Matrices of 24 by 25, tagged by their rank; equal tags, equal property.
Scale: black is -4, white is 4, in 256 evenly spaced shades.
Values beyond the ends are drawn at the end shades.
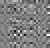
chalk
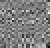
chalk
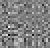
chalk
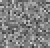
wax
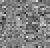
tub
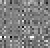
chalk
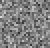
wax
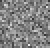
wax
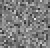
wax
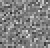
wax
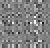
chalk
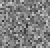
wax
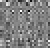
chalk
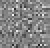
tub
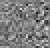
tub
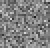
wax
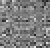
tub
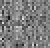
tub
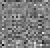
tub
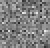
tub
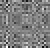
chalk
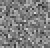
wax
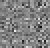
tub
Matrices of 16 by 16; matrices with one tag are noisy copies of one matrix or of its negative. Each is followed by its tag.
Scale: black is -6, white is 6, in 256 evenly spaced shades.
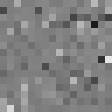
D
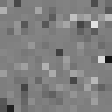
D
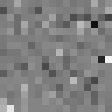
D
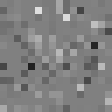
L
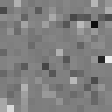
D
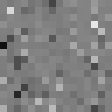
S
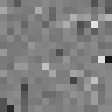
D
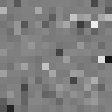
D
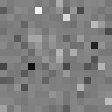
L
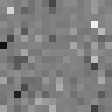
S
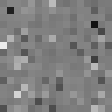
S
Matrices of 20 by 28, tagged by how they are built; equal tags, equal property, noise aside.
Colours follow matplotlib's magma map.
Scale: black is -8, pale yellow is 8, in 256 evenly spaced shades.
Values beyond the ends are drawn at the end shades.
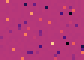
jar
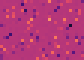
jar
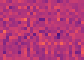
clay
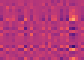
clay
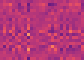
clay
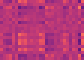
clay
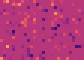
jar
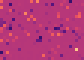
jar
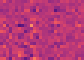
clay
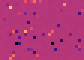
jar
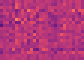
clay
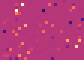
jar
